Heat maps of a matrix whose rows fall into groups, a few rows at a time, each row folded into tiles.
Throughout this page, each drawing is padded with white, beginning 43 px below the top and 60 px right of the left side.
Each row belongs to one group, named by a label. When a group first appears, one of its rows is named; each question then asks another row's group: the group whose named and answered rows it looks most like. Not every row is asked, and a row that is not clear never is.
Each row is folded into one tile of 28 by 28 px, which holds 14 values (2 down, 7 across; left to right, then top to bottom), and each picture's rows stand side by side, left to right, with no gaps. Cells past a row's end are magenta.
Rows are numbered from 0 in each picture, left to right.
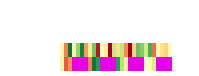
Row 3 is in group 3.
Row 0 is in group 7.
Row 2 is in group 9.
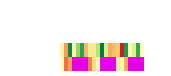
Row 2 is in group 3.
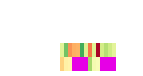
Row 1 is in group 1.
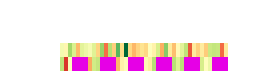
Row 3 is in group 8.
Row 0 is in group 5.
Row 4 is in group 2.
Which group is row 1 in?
8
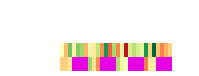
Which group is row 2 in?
1
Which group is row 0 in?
7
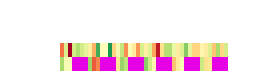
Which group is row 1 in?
7
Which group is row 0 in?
1
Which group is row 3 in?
9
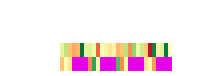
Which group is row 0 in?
3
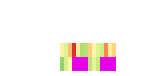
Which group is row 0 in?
9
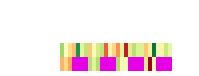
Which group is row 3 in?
5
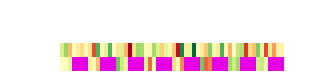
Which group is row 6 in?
2
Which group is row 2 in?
9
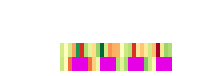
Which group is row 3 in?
9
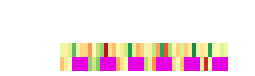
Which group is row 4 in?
3
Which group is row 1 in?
2
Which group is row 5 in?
5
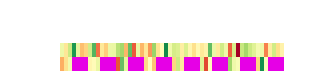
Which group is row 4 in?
8
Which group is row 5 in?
5
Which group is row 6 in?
1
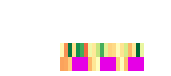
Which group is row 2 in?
3
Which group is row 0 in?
7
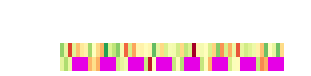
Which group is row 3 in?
5
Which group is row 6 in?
1
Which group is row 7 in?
7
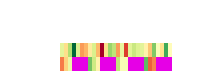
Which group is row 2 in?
1
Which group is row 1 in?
9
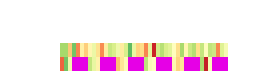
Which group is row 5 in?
5
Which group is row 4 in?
7
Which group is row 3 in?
1
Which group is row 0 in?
8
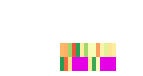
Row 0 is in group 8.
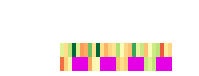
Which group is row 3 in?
2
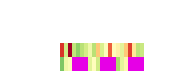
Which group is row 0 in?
1
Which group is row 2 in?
9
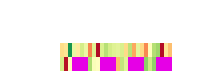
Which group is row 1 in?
1
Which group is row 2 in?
8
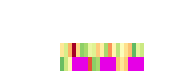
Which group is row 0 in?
9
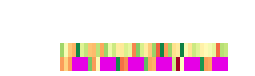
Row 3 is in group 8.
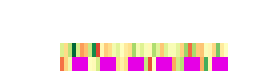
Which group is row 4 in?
8
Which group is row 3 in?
5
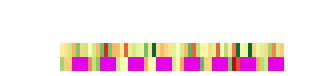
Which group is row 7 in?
8
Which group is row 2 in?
1
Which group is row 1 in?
8
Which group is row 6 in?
7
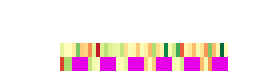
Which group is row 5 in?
3
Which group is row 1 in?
1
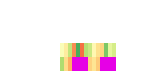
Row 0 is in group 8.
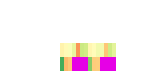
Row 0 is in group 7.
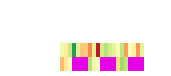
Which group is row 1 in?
1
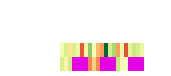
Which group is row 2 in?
1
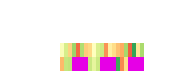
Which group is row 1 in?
2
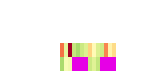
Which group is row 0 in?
1
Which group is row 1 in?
2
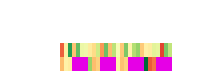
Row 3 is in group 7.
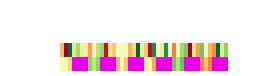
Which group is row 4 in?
2
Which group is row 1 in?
2
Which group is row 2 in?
3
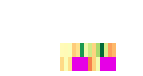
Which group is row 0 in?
3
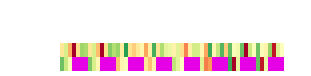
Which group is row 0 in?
9
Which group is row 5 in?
7
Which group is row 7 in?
5
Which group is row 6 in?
5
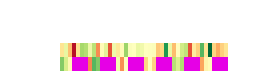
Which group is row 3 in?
3
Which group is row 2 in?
5
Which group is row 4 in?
2
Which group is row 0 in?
9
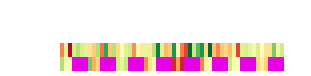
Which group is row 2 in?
2
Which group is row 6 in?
1
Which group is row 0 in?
1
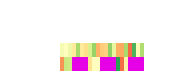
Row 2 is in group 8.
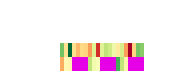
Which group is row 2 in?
9
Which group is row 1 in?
1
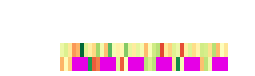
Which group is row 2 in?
5
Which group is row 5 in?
8
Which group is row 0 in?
3
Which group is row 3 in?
2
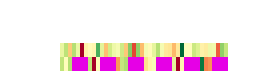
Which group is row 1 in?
5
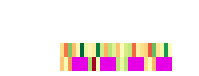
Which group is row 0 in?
3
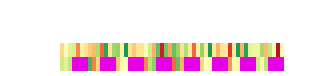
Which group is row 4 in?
8
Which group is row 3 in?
8
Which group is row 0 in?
2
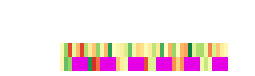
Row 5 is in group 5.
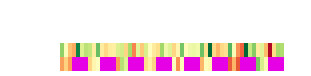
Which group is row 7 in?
9
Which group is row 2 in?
8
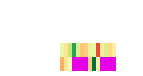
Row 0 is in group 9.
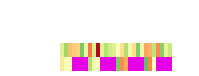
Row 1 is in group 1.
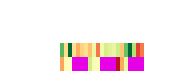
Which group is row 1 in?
1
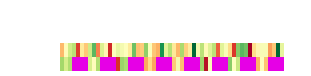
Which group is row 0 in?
2
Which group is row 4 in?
3
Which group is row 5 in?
5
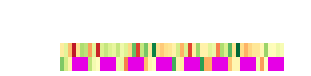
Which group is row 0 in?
9
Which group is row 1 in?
1
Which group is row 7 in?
5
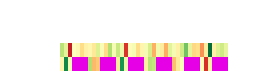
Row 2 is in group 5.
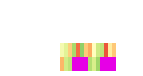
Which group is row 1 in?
2
